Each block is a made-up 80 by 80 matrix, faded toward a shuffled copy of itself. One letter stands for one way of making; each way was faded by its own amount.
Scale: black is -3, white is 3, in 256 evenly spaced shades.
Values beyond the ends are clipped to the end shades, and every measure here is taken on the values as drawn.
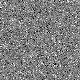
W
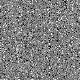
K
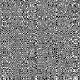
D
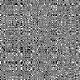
D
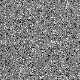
K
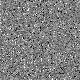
W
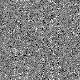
K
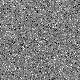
W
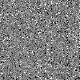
K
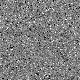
W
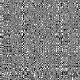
D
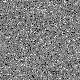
W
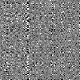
D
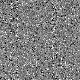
K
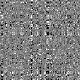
D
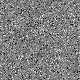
W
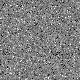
W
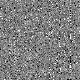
K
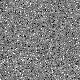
W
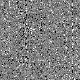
K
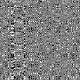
D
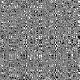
D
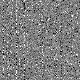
K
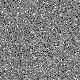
W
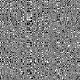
D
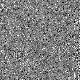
K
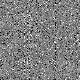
K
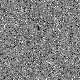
W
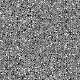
K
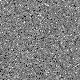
W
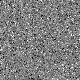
W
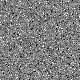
W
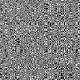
D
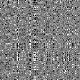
D
